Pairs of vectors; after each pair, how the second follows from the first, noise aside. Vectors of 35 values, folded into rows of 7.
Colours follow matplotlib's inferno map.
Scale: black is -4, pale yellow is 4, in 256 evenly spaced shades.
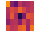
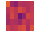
shrunk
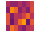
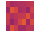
shrunk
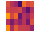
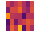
shuffled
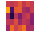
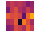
shuffled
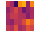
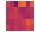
shrunk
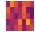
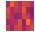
shrunk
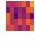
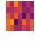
shuffled
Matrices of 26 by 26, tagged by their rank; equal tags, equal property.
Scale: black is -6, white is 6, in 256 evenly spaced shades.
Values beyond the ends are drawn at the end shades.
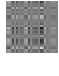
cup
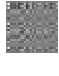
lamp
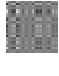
cup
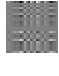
cup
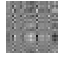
lamp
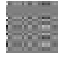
cup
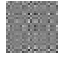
lamp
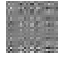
lamp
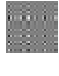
cup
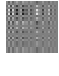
cup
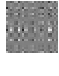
lamp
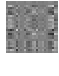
lamp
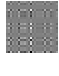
cup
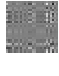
lamp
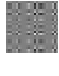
cup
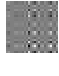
cup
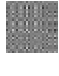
lamp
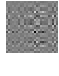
lamp
